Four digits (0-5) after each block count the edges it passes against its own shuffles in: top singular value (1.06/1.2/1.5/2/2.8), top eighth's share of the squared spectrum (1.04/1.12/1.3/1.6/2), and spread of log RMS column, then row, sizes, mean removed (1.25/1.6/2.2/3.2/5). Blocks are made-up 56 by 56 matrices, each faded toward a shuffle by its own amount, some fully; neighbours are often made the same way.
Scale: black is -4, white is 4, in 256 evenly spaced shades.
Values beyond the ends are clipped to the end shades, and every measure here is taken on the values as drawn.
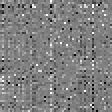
4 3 2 2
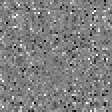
3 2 1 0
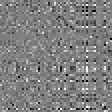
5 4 3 3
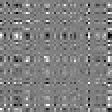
5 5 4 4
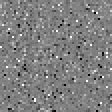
1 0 0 0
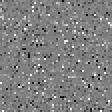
0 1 0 0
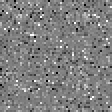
2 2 0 0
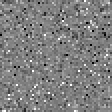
2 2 0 0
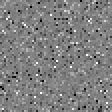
0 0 0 0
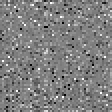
3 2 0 0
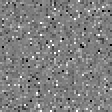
0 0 0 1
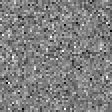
0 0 0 0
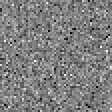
1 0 0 0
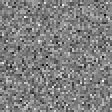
2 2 0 0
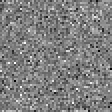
2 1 0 0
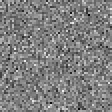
1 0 0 0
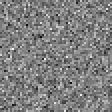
0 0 0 0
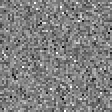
0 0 0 0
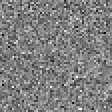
2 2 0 0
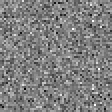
0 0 0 0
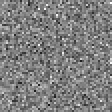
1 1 0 0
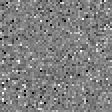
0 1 0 0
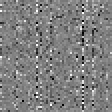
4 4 3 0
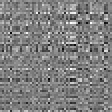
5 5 3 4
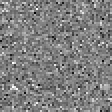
2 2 0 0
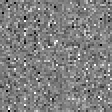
2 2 3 0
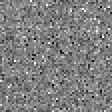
1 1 0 0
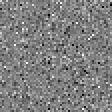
1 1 1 0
